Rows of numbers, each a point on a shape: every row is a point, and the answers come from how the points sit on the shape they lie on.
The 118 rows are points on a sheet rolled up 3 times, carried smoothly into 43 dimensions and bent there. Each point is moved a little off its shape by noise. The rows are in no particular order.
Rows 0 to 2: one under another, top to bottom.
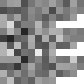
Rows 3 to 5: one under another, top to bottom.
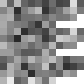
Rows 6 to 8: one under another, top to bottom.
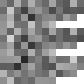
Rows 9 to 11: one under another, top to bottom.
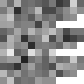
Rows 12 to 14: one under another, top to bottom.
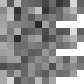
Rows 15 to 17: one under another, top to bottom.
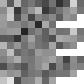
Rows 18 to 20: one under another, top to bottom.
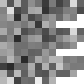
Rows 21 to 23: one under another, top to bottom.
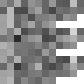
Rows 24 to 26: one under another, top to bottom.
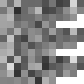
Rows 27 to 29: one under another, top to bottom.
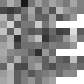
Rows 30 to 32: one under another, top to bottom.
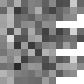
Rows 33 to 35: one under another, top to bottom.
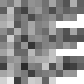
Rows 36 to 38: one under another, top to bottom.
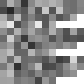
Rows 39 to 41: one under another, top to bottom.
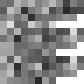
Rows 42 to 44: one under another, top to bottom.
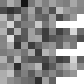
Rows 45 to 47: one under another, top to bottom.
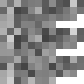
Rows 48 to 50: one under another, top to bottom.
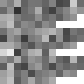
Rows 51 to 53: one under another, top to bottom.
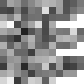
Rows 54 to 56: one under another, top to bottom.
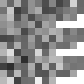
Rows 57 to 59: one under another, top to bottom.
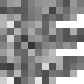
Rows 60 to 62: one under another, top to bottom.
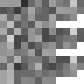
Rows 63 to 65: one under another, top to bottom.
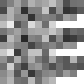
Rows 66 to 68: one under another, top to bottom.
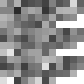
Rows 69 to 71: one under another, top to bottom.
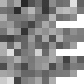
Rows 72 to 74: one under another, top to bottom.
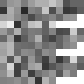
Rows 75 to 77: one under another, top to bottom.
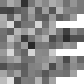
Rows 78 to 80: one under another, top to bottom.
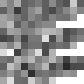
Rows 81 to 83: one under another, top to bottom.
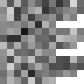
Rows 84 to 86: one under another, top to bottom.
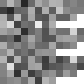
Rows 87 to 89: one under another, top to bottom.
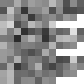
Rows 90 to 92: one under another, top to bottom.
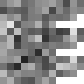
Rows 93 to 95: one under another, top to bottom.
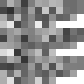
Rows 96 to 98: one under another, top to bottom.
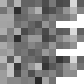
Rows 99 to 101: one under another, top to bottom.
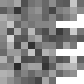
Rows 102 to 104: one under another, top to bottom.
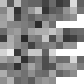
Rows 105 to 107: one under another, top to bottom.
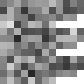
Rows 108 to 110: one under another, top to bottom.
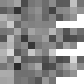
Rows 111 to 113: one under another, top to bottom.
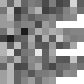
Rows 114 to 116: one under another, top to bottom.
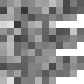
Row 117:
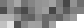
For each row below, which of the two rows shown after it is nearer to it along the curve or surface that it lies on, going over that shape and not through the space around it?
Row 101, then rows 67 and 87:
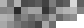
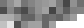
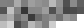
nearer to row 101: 87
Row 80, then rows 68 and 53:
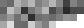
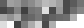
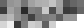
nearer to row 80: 53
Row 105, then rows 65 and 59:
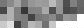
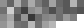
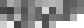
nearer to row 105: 65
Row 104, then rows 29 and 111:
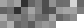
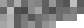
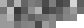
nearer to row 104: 111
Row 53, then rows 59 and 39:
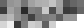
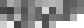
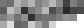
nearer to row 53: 39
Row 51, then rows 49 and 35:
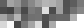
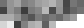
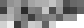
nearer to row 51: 35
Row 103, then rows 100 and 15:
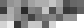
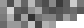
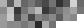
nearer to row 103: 100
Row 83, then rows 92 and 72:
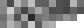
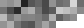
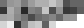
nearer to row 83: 72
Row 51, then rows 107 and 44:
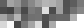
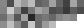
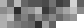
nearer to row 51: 107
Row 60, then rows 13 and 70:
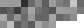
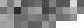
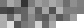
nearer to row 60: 13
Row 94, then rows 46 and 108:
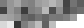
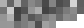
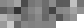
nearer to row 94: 46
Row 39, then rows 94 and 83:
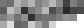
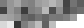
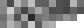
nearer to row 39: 83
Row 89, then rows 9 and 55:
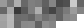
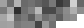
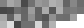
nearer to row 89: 9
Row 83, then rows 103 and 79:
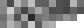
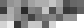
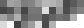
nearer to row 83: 103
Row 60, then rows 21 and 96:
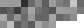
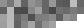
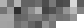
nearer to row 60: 96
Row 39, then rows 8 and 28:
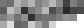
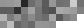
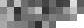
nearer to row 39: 28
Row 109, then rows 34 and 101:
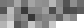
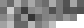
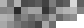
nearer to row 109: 34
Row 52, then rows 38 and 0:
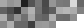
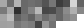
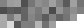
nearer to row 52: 38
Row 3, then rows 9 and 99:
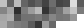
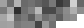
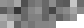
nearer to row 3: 9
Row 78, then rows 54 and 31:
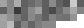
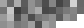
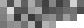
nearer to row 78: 54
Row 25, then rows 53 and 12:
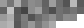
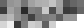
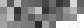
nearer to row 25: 12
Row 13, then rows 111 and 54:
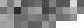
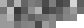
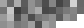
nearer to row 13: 111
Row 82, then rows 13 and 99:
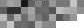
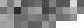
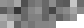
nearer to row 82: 13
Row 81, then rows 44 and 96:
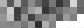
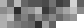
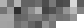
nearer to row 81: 44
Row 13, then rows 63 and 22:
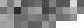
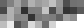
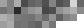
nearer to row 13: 22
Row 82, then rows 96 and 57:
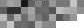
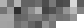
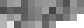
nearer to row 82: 96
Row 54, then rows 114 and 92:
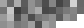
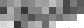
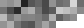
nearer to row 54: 114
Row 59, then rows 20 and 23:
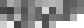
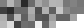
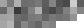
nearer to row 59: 20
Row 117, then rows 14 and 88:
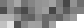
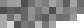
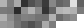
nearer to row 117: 14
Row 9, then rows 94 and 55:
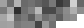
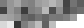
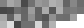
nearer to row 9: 94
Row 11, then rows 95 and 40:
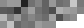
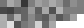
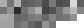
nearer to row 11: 40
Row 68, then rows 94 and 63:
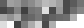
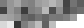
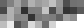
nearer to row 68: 63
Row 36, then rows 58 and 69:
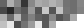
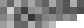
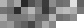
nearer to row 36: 69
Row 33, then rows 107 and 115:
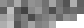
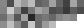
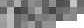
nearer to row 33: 115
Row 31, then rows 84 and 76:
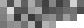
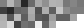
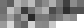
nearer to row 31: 76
